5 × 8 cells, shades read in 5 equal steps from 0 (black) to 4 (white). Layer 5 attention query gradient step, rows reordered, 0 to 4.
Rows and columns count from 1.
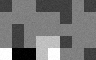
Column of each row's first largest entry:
2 1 1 4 1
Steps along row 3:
down up same same same same same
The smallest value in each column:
1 0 0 1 1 1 2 1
